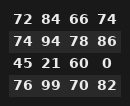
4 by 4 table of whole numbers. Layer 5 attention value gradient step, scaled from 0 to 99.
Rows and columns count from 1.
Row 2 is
74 94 78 86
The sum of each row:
296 332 126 327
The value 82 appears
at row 4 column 4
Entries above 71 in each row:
3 4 0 3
